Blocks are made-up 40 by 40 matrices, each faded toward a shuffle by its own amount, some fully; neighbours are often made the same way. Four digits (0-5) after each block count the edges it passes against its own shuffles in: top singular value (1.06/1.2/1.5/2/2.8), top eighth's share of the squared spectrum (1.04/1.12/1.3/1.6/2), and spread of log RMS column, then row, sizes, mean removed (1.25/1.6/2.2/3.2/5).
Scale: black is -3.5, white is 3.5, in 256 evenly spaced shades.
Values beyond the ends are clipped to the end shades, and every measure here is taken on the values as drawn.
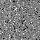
2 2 1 0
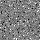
1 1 0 1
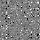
3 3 2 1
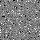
0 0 0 0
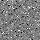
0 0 0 0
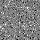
1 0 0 0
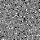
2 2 0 0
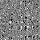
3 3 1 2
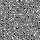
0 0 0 0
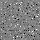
1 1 0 0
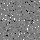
1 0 0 0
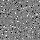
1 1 0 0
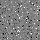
2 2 0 0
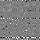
4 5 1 2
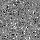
0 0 0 0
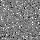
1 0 0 0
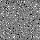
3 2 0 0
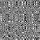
4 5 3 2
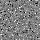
0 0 0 0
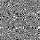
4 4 2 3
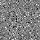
3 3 1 1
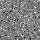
1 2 0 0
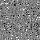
1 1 0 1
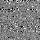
2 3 0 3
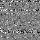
2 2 0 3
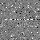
3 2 0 1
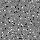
0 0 0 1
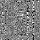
3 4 2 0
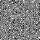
2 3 2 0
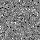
0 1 0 0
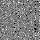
2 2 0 0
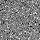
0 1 0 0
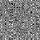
3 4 3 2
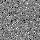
1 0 0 0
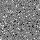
1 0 0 0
